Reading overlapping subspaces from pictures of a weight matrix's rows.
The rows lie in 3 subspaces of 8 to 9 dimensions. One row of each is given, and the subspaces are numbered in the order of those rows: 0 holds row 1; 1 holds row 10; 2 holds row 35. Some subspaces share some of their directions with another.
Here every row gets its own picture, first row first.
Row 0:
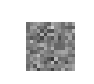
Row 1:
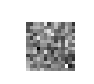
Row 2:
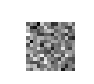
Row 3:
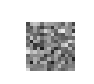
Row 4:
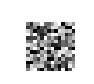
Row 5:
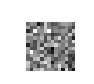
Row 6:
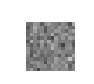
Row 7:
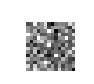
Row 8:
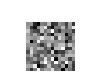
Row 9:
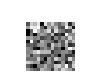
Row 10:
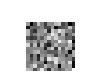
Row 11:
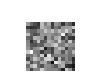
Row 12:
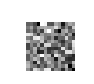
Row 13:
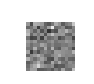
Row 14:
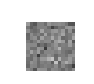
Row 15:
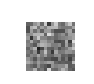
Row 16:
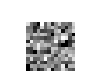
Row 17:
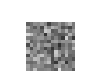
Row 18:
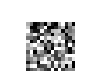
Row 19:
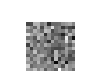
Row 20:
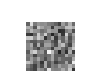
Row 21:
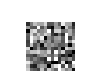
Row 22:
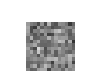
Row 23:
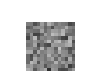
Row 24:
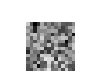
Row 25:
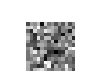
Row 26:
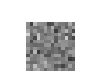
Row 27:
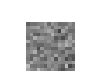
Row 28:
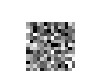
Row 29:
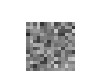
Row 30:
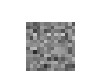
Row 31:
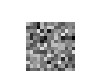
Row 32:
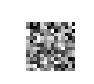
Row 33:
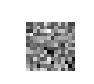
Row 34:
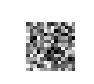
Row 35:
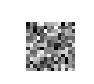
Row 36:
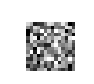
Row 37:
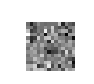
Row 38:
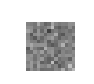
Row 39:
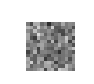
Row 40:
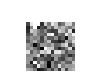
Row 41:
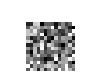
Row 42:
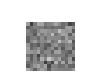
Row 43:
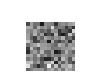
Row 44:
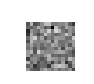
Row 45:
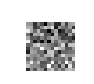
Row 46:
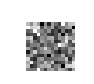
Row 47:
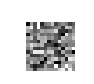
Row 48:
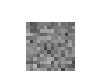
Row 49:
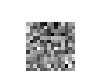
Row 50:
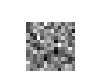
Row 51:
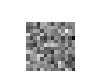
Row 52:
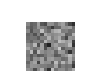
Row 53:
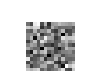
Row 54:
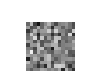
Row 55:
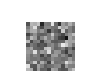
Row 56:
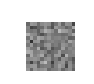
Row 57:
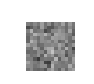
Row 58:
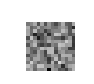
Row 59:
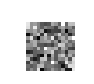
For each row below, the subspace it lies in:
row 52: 0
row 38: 2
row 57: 1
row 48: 2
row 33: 2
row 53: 2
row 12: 0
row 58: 0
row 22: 0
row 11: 2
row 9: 1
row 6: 2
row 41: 2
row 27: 0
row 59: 2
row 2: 0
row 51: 2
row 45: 2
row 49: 0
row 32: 1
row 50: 1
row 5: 2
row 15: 0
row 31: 2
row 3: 0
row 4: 2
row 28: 2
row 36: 2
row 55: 0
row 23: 0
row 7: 2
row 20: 2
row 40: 0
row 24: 0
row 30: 0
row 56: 0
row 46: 2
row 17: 1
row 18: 0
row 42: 1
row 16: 0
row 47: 2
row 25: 1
